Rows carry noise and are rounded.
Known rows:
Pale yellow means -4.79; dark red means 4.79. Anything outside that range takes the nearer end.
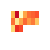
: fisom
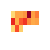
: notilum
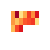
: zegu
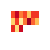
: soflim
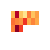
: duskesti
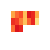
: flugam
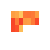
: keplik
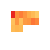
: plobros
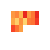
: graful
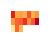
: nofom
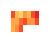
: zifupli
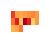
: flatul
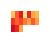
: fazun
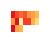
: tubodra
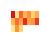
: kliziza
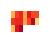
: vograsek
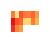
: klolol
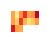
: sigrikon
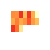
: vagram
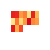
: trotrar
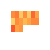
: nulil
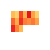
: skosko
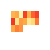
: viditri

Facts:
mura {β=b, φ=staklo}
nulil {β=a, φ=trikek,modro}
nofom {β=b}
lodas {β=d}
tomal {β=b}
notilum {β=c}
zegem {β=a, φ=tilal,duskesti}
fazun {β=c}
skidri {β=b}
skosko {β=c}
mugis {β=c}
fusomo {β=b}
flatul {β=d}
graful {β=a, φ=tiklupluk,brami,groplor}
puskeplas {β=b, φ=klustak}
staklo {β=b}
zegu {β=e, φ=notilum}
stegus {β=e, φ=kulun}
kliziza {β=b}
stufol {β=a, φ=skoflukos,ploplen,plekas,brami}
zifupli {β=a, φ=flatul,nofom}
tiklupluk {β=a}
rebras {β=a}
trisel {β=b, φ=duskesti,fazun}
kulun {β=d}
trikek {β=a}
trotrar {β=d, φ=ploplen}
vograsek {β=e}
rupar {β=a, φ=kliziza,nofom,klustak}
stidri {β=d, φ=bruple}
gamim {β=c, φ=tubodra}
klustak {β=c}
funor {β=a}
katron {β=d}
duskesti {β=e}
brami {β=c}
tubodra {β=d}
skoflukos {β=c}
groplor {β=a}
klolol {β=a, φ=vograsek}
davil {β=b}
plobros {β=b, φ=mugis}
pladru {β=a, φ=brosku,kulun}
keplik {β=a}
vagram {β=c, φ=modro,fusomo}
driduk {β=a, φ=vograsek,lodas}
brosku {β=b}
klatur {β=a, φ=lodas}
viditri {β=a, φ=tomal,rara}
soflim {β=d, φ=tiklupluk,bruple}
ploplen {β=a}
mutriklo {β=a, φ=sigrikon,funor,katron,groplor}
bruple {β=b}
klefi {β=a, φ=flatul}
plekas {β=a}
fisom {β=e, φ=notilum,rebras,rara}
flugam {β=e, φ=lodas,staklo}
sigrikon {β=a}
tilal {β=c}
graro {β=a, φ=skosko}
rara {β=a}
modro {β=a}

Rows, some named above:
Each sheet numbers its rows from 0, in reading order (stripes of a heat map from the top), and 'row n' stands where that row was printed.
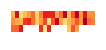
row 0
stegus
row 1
katron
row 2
brami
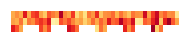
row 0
graful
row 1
driduk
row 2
zegem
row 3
nofom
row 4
driduk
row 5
kulun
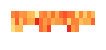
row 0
fusomo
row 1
graro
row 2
nulil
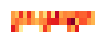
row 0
vagram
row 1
klustak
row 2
lodas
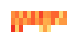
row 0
pladru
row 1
tomal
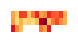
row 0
mutriklo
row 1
lodas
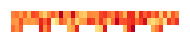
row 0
graro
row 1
driduk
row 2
trisel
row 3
mura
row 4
vograsek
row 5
stufol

